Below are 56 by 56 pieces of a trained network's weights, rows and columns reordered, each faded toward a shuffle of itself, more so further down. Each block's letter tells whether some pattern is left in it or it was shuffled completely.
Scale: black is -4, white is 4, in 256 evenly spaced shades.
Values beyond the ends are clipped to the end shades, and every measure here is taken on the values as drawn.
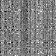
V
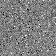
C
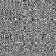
V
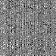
V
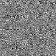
V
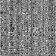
V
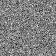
C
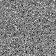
C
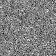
C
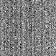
V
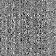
V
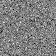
C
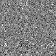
V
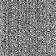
V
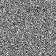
C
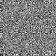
V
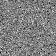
C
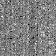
V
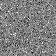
C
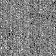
V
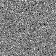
C
